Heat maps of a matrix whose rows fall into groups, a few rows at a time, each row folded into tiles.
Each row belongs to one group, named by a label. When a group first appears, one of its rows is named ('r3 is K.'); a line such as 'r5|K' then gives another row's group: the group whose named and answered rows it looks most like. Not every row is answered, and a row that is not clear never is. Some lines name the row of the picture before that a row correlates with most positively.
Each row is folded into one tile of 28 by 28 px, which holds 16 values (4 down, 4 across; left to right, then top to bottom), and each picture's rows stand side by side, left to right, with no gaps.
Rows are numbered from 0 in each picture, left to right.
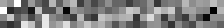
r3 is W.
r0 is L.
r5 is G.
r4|G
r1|W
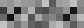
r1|L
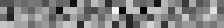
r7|G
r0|W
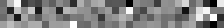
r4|G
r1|W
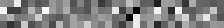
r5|G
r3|W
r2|W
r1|G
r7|G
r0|L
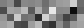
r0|G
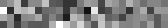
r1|L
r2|W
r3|W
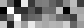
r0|W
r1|W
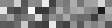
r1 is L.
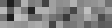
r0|W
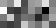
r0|L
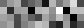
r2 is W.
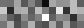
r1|W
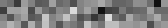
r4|W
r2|G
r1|W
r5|W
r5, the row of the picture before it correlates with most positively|1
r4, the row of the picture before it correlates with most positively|1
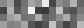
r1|L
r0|W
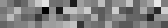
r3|L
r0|G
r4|L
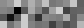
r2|L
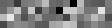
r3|G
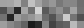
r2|G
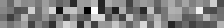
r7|L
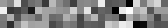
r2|G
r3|L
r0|L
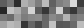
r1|L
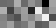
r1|W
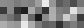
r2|G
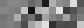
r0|G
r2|L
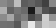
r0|L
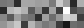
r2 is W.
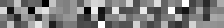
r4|L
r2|G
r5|L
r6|L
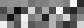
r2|L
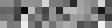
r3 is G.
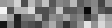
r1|L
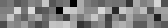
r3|G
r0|G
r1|L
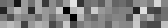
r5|L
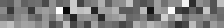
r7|W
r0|W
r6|L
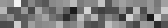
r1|W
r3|L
